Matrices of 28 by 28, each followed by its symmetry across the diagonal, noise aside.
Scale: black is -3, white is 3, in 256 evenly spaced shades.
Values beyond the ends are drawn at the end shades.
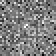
symmetric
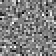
antisymmetric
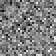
symmetric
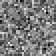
symmetric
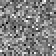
neither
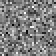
antisymmetric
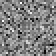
symmetric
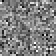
antisymmetric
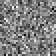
neither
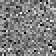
neither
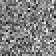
neither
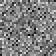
symmetric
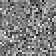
antisymmetric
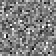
neither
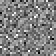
symmetric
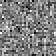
antisymmetric
